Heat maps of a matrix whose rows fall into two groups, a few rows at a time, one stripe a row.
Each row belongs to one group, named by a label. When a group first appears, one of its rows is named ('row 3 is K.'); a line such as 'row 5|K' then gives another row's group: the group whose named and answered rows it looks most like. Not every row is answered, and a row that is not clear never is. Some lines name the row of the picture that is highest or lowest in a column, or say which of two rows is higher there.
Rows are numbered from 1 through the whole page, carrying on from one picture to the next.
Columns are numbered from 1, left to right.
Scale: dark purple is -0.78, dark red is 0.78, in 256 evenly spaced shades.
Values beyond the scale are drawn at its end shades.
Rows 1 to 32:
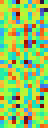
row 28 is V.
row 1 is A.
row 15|V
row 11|A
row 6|A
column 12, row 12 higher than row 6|Yes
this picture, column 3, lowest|17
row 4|A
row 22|V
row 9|A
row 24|A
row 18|A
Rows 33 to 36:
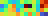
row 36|V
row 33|V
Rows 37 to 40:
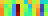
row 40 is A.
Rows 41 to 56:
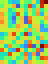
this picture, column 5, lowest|42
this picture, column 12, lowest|48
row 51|V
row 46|V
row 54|A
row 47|A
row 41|V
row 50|A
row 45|V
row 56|V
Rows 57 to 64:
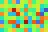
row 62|A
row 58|V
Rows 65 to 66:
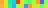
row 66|V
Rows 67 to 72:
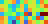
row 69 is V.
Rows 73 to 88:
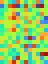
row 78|V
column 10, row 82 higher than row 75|Yes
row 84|A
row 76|A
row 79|A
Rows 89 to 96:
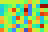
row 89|V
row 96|V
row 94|V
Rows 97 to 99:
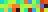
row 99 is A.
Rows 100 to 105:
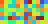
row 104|A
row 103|V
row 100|V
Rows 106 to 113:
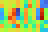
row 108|A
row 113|V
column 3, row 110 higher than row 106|Yes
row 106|V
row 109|A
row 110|A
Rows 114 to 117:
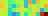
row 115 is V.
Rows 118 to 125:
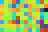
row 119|V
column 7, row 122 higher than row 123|No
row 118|A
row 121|V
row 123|A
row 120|V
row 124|V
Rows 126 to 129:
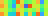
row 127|V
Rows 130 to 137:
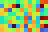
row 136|V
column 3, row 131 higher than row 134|Yes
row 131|A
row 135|A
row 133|V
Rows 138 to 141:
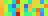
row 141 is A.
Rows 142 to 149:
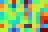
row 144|V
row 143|V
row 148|V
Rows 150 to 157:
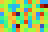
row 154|A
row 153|A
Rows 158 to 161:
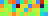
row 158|A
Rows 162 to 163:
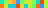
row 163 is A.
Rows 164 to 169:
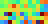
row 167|A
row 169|A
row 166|V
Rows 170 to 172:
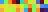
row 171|V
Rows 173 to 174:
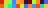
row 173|V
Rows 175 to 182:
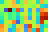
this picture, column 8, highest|181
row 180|A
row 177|A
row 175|A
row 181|V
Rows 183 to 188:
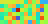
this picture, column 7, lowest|183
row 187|A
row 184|A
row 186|A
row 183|V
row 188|A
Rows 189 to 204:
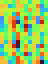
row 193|A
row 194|A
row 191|V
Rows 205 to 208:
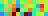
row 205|A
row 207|A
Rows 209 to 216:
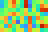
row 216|V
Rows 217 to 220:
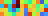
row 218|A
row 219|V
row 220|V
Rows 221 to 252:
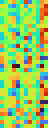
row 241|A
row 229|A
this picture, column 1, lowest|237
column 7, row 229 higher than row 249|Yes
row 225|A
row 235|V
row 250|A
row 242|A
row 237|A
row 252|A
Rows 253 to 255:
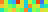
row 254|V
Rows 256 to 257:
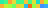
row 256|A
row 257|V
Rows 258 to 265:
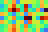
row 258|A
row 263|V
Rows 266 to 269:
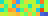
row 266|A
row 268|A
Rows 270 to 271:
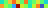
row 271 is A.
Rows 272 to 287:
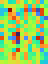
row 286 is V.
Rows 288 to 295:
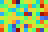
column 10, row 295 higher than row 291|Yes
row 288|A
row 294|V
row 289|A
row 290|V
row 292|V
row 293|A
